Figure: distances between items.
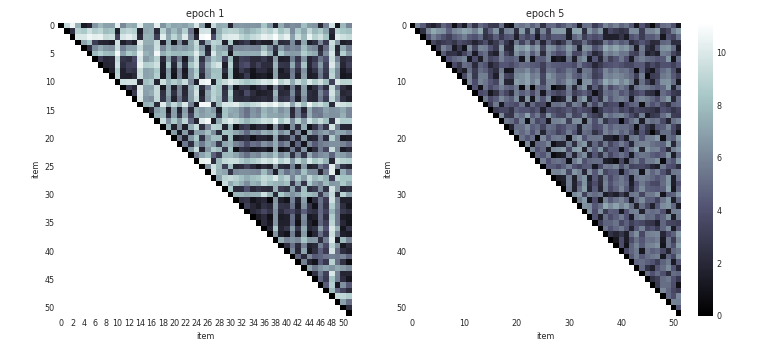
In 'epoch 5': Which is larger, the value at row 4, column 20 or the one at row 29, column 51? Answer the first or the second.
the first
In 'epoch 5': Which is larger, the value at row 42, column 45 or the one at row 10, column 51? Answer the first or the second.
the first
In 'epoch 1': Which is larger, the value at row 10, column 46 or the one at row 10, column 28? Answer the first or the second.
the first
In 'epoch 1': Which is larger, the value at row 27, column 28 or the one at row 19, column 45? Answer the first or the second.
the first
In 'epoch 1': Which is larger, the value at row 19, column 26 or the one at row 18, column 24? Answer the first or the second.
the second
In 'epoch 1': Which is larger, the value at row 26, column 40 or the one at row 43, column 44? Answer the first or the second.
the second
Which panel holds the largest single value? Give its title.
epoch 1
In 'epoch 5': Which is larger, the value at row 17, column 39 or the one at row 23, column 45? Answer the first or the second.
the second
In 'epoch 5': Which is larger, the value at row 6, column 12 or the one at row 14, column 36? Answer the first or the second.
the second
